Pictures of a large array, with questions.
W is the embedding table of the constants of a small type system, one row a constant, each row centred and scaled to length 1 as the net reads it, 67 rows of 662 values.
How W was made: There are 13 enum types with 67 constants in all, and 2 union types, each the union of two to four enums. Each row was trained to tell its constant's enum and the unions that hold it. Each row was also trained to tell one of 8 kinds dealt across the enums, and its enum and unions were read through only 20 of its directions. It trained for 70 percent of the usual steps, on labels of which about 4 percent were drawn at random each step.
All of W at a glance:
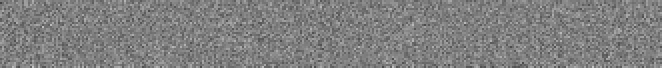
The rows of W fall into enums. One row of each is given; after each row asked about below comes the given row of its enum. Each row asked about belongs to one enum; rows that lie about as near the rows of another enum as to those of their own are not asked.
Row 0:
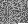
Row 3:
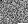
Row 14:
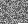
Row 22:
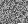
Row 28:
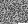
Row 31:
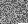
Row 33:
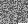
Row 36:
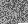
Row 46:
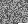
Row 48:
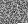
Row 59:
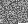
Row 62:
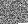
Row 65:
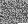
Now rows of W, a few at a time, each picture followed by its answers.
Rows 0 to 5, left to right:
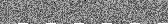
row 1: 62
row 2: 36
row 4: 3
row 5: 65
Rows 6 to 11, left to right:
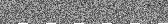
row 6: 0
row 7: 31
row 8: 48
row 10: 22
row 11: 36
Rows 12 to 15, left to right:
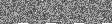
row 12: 28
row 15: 33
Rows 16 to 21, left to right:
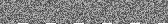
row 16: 48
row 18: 65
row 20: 36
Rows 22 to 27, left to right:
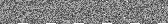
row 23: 22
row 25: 0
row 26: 14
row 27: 36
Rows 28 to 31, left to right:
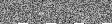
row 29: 59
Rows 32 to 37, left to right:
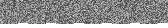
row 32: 22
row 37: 65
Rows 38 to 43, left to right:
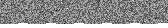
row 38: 22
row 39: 22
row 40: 31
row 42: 28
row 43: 14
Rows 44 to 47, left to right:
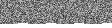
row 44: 28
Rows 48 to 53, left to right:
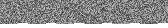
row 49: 31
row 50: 33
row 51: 28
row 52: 48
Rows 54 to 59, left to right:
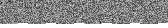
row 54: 48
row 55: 28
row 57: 48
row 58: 36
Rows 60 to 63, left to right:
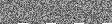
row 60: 3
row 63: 62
